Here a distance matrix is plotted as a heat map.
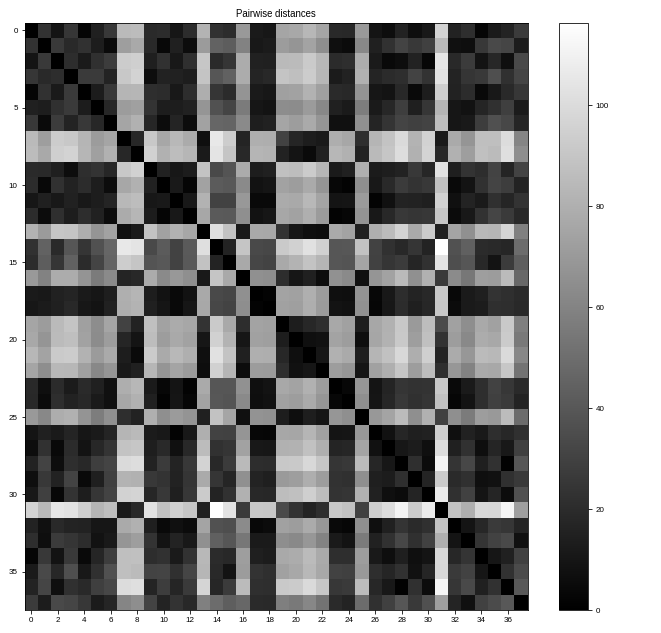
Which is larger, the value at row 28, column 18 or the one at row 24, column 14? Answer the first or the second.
the second
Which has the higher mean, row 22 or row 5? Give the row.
22
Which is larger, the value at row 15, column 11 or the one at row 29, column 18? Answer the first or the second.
the first
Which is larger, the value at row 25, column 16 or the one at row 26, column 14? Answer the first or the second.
the second
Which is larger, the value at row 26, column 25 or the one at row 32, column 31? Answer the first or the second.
the second
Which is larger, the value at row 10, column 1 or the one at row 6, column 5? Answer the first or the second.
the second
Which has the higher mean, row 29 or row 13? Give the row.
13
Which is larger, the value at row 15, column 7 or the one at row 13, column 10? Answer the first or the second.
the first
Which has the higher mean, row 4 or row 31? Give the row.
31
